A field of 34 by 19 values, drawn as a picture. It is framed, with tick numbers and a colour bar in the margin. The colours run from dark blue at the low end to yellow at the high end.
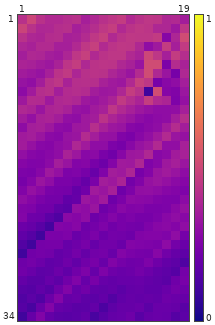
Average level on the scale: 30%. Roughest part: top right. Odd patch: rougher, in the top right. Slope: up to the top. Grain: diagonal, up to the right.
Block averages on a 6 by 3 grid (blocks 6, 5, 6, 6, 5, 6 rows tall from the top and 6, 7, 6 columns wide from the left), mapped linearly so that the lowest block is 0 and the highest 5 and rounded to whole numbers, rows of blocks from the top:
4 5 5 / 4 4 3 / 3 3 3 / 1 2 2 / 0 1 1 / 0 0 0
